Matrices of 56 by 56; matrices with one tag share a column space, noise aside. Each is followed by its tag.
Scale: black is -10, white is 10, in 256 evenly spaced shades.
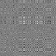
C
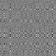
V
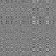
C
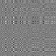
C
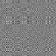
C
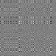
C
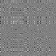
C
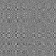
V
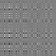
V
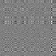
C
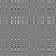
C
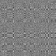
V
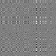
C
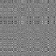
C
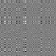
C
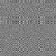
C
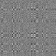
V
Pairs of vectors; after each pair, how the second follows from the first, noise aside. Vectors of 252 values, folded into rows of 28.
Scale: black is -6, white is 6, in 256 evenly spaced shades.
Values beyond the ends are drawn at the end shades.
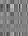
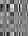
scaled up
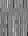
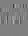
partly zeroed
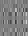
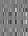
copied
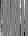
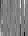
copied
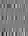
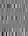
copied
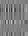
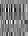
scaled up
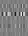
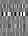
scaled up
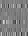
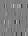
partly zeroed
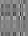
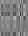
copied
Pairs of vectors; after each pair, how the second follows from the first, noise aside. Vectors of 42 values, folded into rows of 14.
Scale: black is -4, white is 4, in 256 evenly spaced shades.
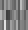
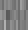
shrunk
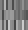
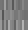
shrunk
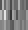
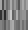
negated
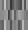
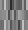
copied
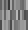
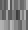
sign-scrambled
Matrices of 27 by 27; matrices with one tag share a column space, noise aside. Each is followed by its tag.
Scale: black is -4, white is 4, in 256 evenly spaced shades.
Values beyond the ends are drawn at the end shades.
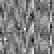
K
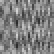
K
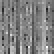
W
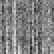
W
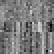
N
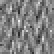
K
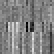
N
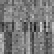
N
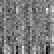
W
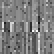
N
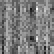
W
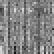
W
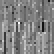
N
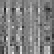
W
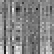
W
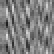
K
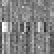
N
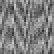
K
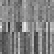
N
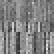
N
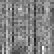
W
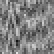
K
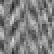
K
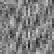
K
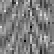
K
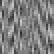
K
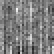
W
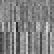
N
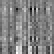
W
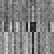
N
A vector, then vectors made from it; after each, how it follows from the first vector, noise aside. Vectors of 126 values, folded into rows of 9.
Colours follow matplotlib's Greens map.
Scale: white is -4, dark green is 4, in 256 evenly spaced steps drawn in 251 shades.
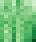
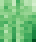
copied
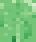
partly zeroed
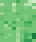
partly zeroed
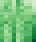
copied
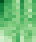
reversed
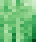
copied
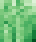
copied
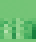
partly zeroed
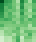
reversed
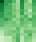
reversed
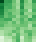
reversed
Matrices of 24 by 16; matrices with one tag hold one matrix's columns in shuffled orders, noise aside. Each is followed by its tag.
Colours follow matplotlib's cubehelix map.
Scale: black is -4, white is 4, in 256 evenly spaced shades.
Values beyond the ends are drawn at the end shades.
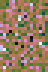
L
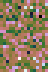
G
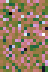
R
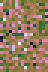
L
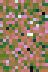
R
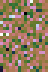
R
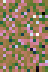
R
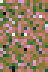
R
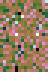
R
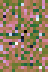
L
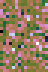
L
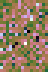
L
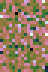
R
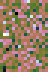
R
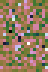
L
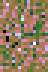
L
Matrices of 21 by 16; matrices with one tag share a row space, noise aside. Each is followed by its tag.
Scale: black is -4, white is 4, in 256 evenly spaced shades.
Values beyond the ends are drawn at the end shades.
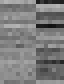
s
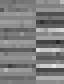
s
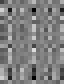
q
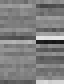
s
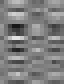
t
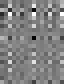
q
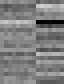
s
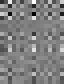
q
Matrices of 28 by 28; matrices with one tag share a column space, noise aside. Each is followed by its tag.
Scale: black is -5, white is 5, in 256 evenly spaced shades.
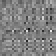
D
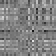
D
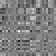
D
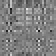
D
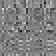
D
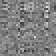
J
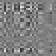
J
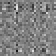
J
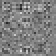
J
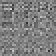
J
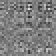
J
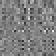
D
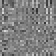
D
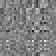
D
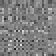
D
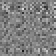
J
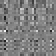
D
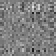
J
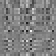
D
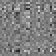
J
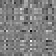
D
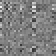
J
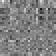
D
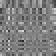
D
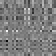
D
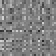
D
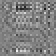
J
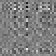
J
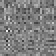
D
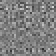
J
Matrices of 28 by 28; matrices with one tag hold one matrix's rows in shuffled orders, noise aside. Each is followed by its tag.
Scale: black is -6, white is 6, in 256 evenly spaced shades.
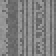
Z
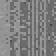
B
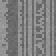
Z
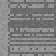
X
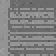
X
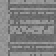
X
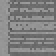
X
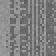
B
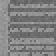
X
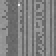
Z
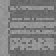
X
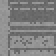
X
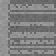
X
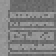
X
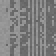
B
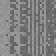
B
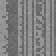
Z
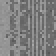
B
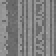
Z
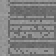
X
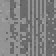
B
